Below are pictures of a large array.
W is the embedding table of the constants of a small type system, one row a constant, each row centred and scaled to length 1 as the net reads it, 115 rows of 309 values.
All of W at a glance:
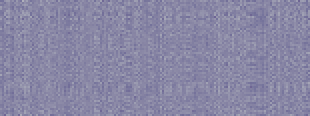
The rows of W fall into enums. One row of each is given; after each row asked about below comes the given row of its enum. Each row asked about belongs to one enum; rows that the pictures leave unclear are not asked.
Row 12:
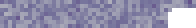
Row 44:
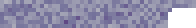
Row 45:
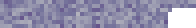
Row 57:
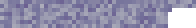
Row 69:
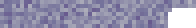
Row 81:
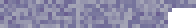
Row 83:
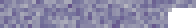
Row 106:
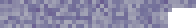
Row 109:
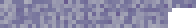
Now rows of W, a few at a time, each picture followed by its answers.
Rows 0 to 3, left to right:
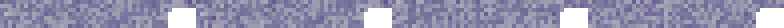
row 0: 12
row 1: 12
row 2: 109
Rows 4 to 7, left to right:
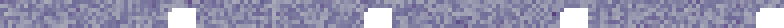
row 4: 12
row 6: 44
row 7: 57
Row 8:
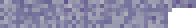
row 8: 109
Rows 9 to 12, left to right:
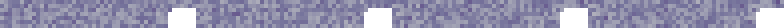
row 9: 57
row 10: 109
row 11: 12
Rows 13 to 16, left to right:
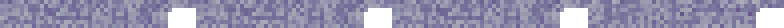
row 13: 106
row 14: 106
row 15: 106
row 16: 109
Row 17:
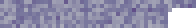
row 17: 109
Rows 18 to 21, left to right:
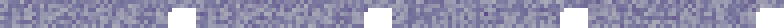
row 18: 57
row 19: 57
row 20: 109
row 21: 106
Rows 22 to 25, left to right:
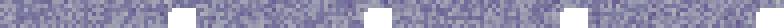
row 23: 12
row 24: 106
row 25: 69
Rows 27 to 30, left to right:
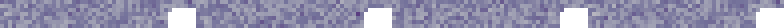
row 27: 12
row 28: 44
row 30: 12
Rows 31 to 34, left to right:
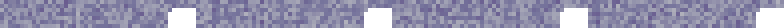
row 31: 81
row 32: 109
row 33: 106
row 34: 69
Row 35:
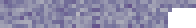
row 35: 45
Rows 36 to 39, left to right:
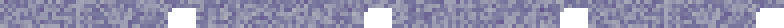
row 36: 81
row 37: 57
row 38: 109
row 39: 81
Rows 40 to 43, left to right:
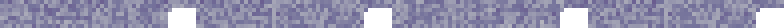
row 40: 106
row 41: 81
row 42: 109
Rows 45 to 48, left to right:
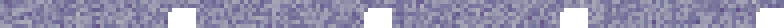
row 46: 81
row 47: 69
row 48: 109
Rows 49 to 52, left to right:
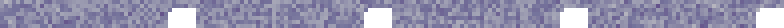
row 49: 44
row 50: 81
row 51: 106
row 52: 83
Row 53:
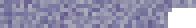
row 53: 69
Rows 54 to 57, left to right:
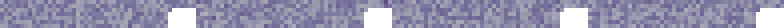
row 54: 81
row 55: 12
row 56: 106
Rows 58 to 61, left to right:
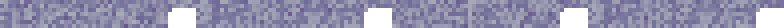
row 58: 57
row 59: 109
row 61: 109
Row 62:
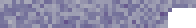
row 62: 44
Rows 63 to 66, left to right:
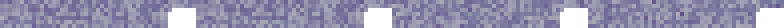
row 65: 12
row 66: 109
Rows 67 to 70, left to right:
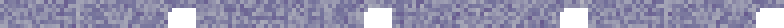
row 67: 81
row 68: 106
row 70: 81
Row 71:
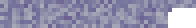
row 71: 57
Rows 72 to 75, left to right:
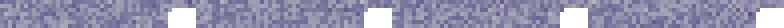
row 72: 12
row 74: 57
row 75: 44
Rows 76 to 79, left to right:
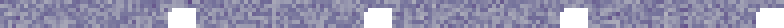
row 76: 12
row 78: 57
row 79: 45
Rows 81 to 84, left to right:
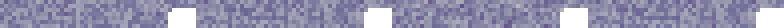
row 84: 106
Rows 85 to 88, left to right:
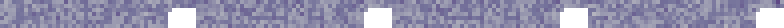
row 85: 109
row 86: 106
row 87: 106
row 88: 12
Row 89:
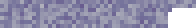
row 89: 57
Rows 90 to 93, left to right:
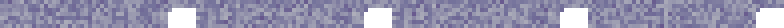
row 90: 106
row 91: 57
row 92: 57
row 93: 81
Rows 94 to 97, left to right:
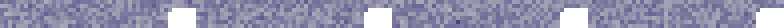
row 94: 12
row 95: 57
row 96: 44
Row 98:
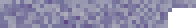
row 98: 44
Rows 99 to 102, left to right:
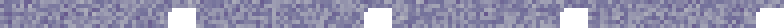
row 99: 69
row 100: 81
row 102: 57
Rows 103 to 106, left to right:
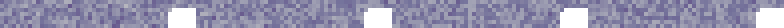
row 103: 83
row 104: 12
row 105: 81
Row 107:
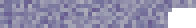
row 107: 69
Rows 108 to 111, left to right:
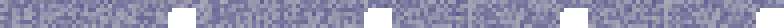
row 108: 57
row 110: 81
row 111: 81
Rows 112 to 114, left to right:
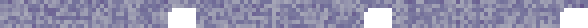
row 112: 106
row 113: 81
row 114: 109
